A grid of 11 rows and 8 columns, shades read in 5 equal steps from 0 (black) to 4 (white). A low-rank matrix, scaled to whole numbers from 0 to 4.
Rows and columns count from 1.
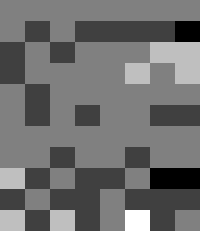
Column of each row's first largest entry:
1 1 7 6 1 1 1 1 1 2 6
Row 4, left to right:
1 2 2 2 2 3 2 3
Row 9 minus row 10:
2 -1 1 0 -1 1 -1 -1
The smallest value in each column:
1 1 1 1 1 1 0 0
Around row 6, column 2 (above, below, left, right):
1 2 2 2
